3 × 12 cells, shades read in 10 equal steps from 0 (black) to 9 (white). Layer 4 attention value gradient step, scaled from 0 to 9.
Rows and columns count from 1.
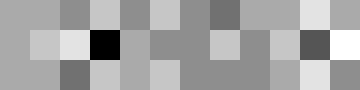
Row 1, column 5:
5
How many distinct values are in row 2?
7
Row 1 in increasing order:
4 5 5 5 6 6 6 6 6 7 7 8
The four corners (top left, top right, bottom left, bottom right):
6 6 6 5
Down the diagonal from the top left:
6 7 4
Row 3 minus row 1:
0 0 -1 0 1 0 0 1 -1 0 0 -1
